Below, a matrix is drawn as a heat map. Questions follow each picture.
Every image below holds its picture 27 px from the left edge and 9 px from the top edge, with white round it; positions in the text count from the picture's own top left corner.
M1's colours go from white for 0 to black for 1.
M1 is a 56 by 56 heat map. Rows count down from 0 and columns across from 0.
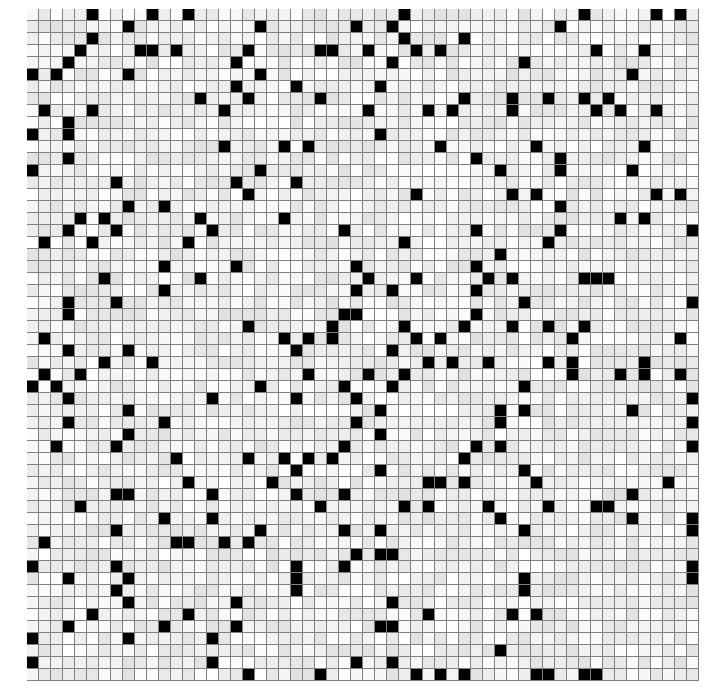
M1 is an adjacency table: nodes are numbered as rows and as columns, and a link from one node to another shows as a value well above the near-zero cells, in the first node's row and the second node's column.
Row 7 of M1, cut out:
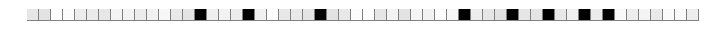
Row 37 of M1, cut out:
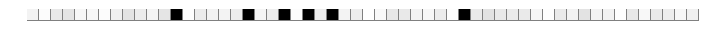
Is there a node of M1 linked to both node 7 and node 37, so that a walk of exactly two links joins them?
yes
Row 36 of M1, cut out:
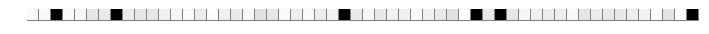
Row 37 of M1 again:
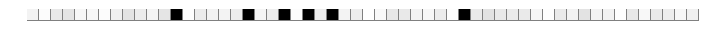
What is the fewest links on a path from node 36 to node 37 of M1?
1
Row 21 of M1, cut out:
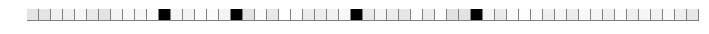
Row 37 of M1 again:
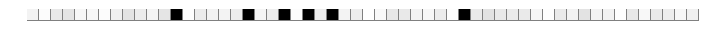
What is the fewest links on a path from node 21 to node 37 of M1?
1
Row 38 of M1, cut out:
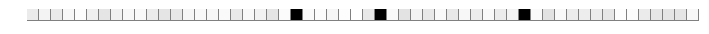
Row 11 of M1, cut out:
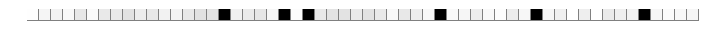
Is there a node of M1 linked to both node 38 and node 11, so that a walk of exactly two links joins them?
no
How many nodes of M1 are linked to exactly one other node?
3
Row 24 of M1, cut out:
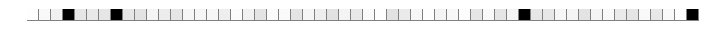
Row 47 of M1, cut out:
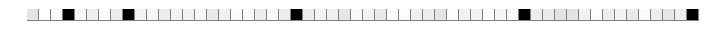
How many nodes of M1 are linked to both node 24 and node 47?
3
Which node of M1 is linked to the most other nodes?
node 3
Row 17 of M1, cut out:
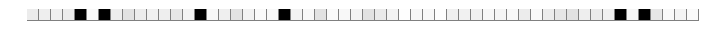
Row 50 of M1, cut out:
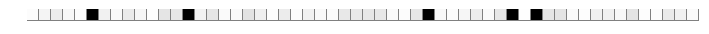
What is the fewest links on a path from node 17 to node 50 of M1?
4
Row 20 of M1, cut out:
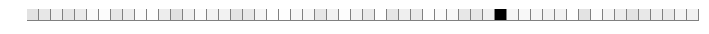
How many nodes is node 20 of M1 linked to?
1
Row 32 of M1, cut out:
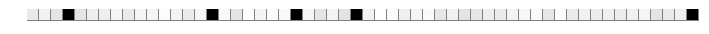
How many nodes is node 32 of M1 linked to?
5
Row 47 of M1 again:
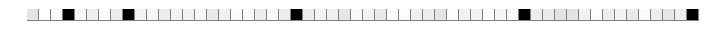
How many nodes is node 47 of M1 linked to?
5
